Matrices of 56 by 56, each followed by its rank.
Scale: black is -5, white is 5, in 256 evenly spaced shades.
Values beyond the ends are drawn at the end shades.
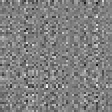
five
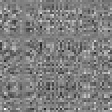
five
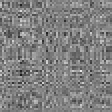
five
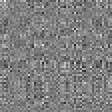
five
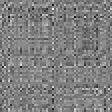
five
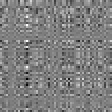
three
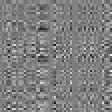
three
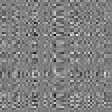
three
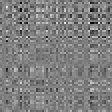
three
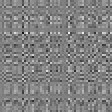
three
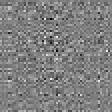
five
